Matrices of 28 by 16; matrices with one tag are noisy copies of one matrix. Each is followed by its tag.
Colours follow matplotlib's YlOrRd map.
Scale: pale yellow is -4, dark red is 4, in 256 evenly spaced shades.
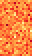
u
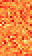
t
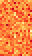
u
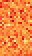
t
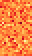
t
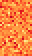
t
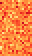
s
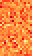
t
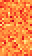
t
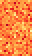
u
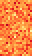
u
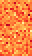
u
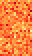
u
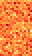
u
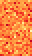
u
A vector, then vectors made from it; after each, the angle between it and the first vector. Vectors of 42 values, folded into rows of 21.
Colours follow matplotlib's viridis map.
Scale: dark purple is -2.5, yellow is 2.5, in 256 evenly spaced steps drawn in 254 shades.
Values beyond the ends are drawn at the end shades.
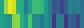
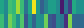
partly aligned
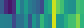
nearly opposite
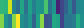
partly aligned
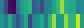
nearly opposite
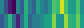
nearly opposite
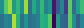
partly aligned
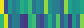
orthogonal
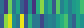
orthogonal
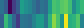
nearly opposite
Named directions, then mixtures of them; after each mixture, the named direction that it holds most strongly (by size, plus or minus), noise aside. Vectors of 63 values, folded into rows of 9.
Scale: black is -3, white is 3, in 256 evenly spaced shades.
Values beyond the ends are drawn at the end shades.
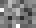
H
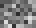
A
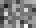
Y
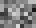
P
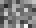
Y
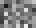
Y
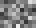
P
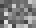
A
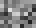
P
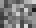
Y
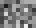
Y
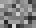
A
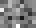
H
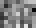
Y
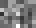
H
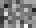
Y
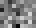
H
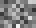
P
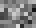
P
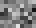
P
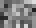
Y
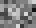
P
